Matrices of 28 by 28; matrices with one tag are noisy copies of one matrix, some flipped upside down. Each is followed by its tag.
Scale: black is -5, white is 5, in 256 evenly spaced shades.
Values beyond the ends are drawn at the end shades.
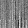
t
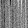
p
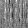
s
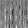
s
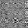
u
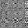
u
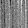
p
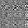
u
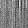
t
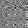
u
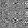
u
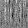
s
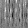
s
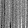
p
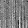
t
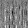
s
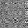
u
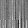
t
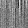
t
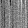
p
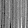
p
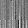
t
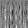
s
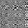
u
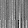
t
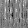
s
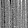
p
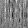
s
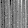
p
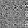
u
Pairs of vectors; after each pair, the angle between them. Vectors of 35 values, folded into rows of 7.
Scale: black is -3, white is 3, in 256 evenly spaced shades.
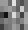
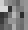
partly aligned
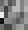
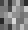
partly aligned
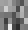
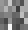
nearly parallel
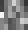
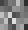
partly aligned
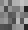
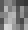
partly opposed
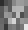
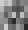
nearly opposite
